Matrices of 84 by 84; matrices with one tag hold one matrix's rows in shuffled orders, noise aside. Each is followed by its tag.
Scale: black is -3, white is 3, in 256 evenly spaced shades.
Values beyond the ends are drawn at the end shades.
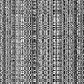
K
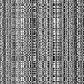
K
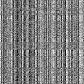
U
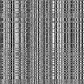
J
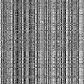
U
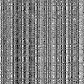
U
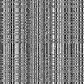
J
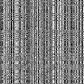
J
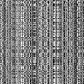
K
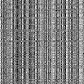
U
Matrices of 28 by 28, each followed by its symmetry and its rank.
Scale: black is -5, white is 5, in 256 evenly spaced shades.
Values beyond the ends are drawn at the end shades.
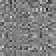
neither, rank five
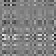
neither, rank two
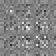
symmetric, rank three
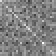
symmetric, rank five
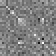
symmetric, rank five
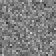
neither, full rank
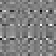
neither, rank two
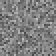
neither, full rank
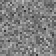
neither, full rank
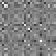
symmetric, rank three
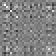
symmetric, rank three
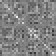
symmetric, rank five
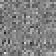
neither, rank five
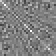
symmetric, rank five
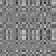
neither, rank two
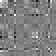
symmetric, rank three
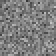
neither, full rank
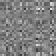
neither, rank three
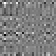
neither, rank three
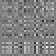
neither, rank two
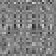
neither, rank three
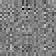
neither, rank five
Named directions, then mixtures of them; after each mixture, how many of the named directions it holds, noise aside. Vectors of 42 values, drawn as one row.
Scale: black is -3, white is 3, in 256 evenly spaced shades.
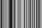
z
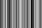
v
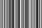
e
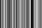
one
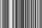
one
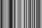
one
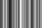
three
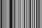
one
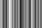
three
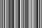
one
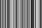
three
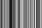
two
